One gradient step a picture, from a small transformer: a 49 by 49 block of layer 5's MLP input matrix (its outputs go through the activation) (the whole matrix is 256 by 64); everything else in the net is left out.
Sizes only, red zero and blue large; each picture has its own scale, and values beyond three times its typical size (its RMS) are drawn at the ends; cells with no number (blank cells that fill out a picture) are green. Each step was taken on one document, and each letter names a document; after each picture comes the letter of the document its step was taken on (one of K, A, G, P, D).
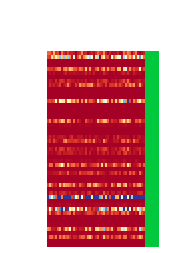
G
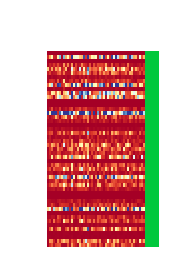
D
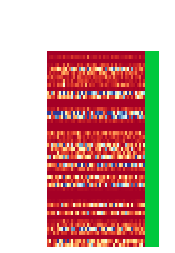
D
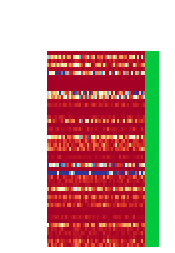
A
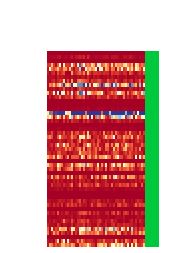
D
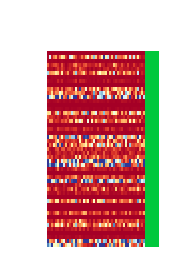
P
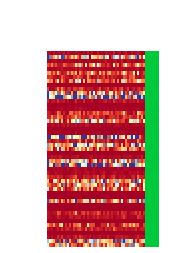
P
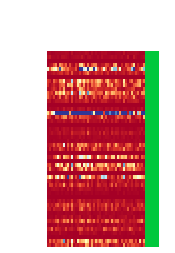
D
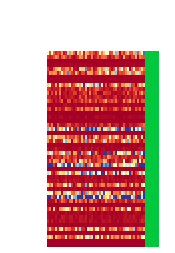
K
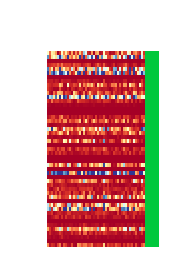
A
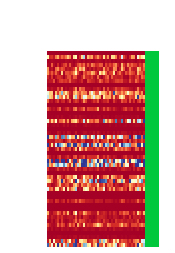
P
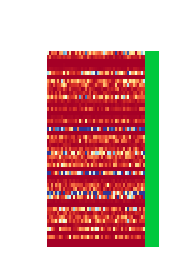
K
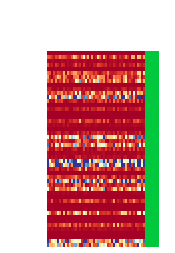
P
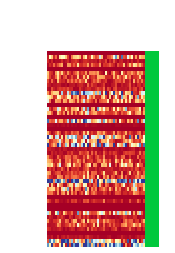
P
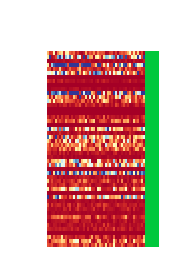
A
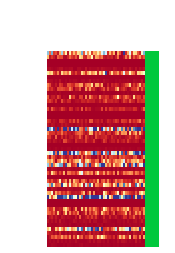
K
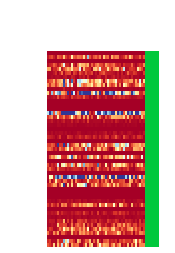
D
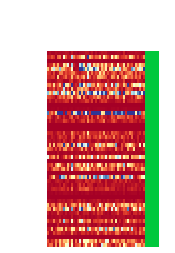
D
